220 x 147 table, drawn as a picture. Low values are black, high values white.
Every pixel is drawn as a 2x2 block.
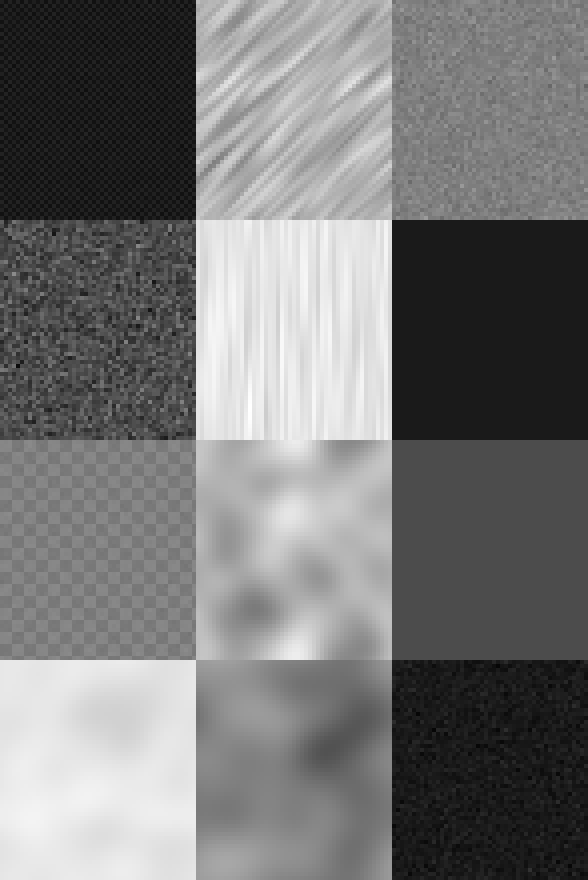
It is made of 4 by 3 panels. Panel 1,1: very low, checkered, faint in contrast. Panel 1,2: high, slanting up to the right. Panel 1,3: middling, fine-grained, faint in contrast. Panel 2,1: low, fine-grained. Panel 2,2: very high, streaked downward, faint in contrast. Panel 2,3: very low, flat. Panel 3,1: middling, checkered, faint in contrast. Panel 3,2: high, smooth. Panel 3,3: low, flat. Panel 4,1: very high, smooth, faint in contrast. Panel 4,2: middling, smooth. Panel 4,3: very low, fine-grained, faint in contrast.
